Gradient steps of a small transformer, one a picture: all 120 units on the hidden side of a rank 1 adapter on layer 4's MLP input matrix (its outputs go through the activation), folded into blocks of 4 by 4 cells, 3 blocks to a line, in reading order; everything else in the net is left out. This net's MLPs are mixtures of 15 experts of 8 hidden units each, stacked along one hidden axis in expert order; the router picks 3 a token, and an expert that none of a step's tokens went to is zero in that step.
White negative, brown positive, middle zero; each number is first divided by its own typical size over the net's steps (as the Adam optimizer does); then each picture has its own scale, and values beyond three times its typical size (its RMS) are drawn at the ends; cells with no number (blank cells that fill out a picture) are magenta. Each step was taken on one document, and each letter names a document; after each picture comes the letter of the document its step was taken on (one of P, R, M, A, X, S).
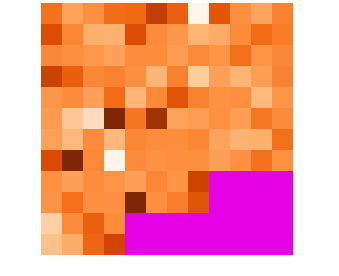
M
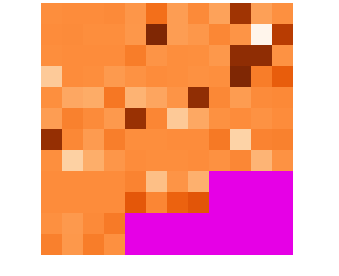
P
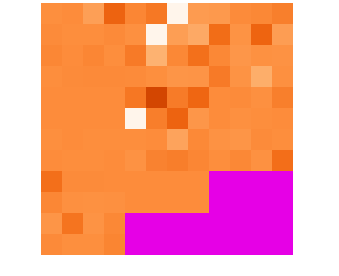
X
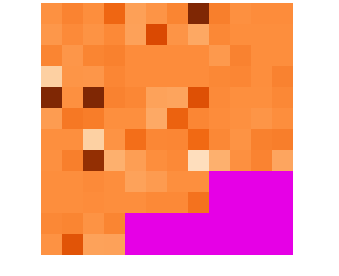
P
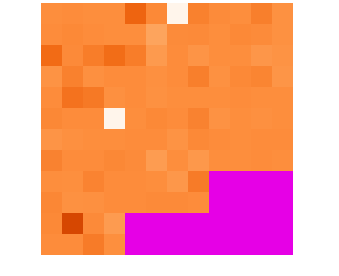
X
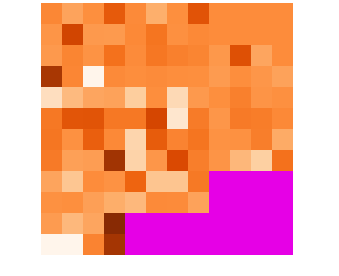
M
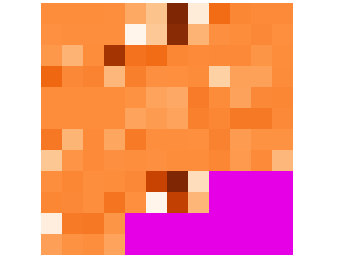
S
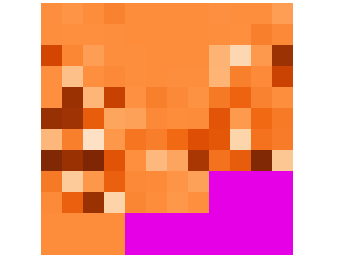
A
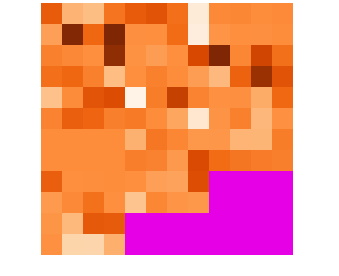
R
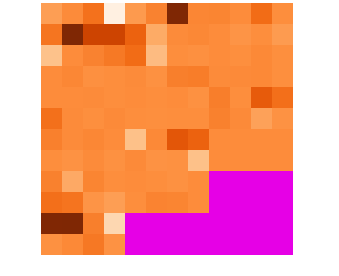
X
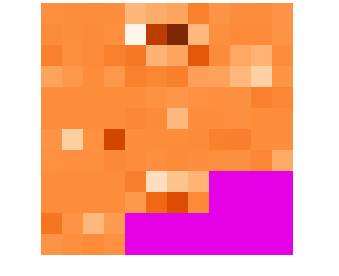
S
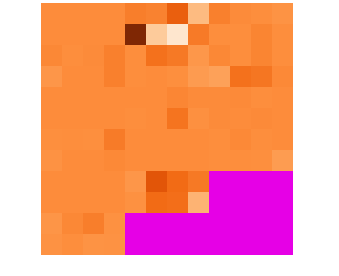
S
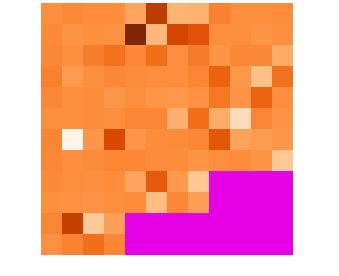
S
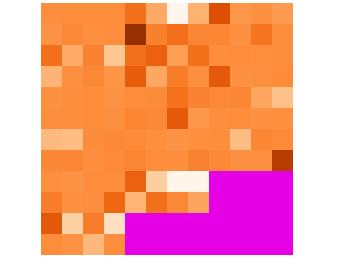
S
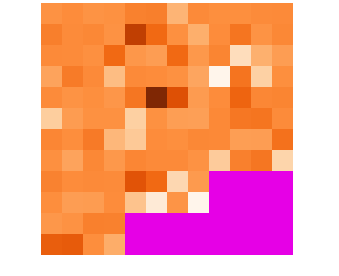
P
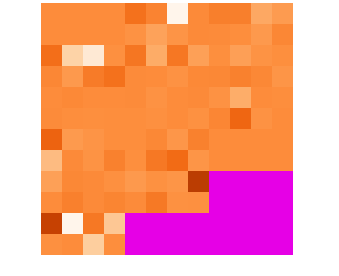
X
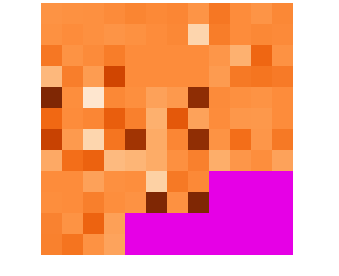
P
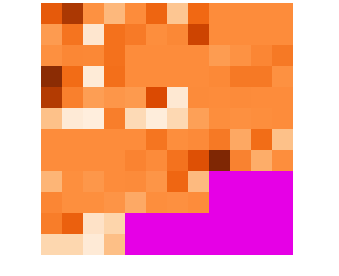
R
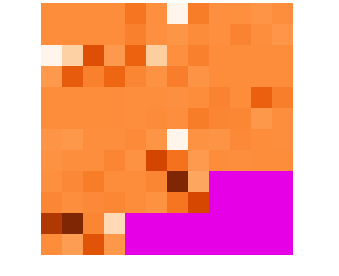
X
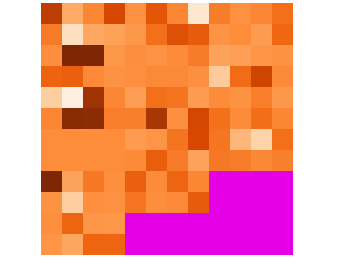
M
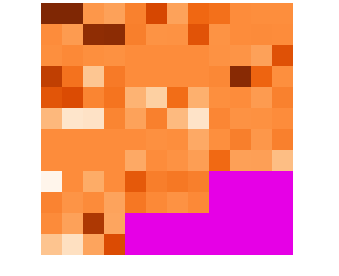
R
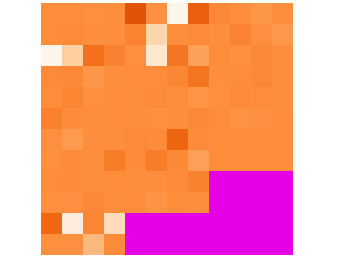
X
